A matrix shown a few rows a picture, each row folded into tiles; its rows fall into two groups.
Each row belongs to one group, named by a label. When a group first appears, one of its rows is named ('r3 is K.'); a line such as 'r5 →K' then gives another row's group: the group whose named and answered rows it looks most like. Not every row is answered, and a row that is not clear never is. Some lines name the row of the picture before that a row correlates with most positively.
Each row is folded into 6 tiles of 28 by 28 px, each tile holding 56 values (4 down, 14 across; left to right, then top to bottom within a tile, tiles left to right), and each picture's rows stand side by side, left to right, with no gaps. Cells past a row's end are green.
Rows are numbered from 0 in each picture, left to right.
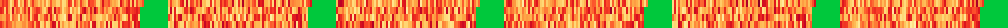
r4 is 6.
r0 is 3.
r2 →3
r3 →3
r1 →6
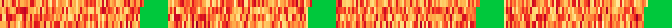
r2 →3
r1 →6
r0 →6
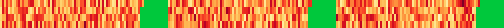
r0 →6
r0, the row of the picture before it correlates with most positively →3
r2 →6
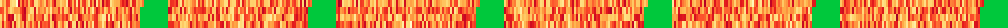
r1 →3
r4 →6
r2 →3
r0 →6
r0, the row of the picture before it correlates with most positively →0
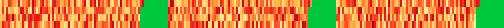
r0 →6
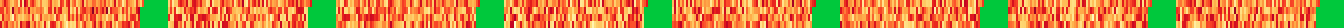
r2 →6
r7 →6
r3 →6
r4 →6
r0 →3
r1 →6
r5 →3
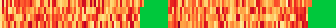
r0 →6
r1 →3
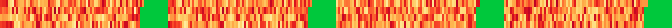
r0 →3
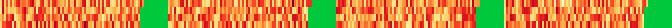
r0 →6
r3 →6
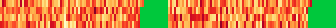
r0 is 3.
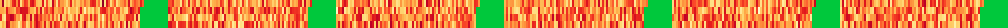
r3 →6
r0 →6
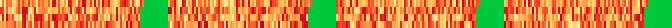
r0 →6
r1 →3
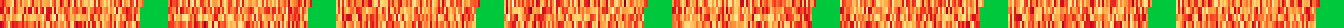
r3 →6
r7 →6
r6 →6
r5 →3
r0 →3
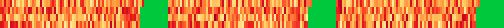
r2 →3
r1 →3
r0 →3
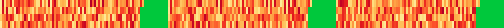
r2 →3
